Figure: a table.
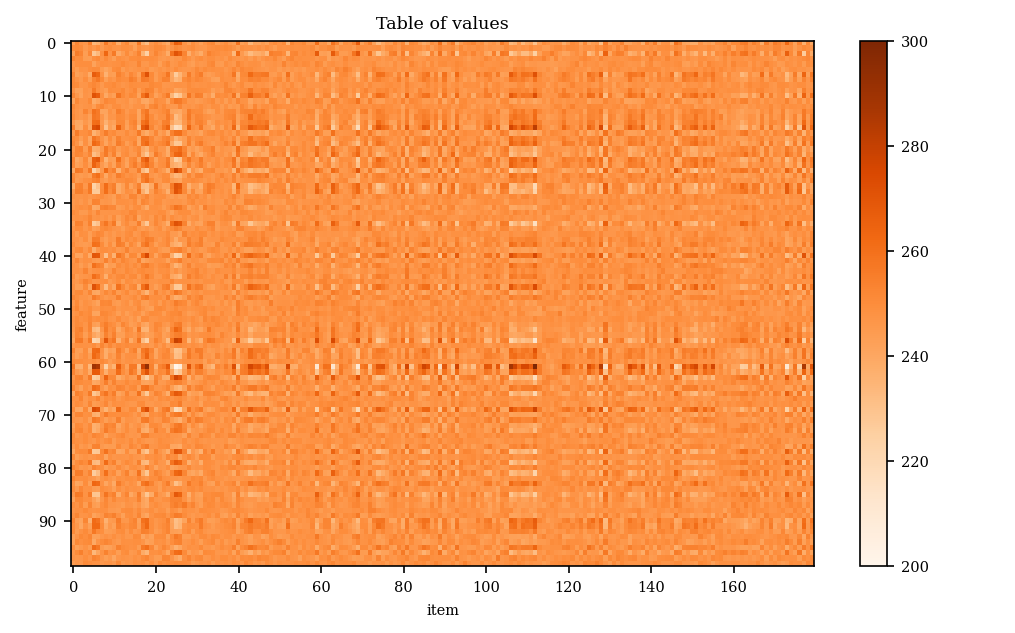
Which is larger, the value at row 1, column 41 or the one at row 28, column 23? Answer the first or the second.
the first
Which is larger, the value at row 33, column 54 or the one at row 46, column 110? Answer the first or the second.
the second
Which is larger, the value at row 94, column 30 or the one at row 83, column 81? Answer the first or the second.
the second
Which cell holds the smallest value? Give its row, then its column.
61, 25
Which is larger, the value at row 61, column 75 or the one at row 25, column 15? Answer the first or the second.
the first
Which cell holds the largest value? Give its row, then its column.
61, 112
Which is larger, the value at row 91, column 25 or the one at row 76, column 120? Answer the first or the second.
the second
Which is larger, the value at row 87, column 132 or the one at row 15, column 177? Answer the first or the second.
the second
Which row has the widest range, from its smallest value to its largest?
61
